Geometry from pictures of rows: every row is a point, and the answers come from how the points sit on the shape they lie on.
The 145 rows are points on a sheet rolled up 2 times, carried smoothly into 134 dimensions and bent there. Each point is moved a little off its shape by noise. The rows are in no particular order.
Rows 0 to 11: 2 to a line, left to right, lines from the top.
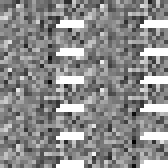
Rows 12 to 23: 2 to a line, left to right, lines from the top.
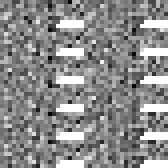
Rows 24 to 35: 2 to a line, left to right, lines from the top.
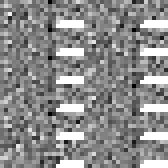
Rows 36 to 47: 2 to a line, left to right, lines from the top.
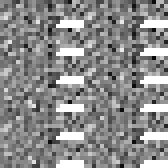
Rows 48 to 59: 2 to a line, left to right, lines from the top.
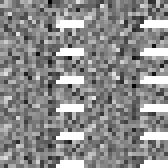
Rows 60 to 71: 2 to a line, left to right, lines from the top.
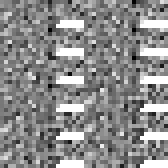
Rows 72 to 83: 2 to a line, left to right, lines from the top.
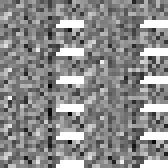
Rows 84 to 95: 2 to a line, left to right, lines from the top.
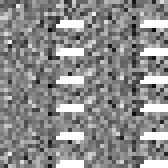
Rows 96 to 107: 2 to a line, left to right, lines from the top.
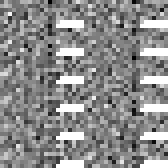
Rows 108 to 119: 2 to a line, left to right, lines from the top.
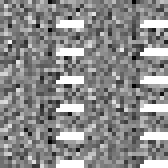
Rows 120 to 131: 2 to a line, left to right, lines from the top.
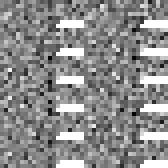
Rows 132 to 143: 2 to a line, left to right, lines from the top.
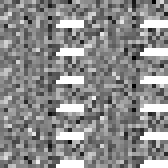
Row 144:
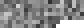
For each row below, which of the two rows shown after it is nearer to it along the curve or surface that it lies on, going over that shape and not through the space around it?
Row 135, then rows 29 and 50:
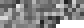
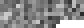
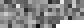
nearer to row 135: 50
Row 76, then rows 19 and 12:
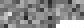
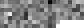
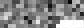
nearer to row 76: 19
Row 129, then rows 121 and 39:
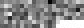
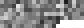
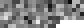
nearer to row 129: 39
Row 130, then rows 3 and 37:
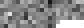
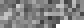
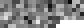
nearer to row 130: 3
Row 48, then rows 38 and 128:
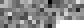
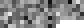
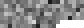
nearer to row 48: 38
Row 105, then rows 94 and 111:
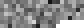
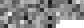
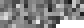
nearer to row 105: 111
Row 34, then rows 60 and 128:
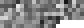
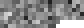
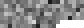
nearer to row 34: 128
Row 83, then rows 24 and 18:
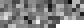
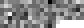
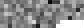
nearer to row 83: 24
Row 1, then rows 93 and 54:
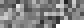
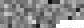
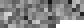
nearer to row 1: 93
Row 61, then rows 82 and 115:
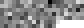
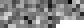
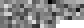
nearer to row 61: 115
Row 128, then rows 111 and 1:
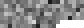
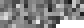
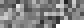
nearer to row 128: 1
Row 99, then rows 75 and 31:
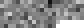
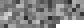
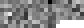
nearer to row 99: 31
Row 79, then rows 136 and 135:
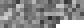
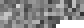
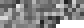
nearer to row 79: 136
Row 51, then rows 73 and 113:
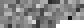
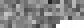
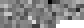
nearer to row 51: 113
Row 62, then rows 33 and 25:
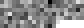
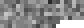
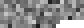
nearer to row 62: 25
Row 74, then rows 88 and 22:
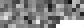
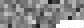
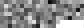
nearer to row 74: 88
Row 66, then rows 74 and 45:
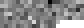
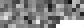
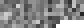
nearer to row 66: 45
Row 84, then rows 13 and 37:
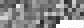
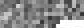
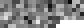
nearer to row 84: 37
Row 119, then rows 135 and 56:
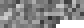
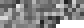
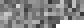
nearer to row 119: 56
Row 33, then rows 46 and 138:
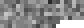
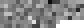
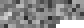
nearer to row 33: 138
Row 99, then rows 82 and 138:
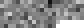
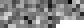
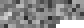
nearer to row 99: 138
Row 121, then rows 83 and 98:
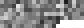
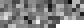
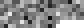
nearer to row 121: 83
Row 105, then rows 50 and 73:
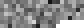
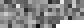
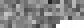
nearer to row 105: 50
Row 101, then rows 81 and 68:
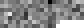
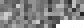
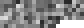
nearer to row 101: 81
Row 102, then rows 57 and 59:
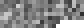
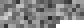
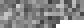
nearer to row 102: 59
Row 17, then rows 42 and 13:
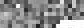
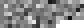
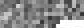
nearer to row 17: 13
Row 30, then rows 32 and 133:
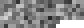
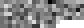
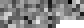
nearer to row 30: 133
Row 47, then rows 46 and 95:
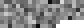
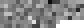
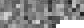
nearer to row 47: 46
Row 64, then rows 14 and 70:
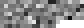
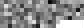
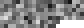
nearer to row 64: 14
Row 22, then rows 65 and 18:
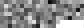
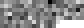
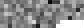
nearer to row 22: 65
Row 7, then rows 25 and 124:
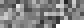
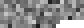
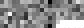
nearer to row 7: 25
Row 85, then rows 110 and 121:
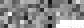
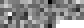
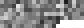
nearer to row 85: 110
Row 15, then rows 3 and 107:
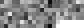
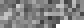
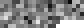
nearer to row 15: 107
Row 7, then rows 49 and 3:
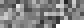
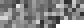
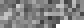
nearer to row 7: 49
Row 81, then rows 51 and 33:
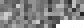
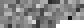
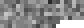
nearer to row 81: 33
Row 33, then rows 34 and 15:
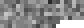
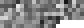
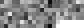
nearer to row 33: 34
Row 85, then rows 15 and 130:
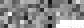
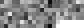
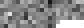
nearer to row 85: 15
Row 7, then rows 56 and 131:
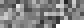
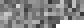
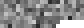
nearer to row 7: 131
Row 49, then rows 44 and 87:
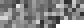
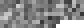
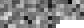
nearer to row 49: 87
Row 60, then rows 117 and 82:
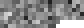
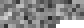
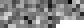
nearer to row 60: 117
